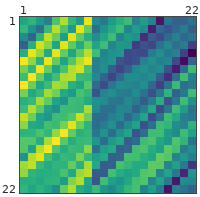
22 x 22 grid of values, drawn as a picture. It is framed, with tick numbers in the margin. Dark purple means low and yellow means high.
Grain: diagonal, up to the right. Seam: vertical, 40% of the way across, the left part higher. Ninth with the lowest average: top right.
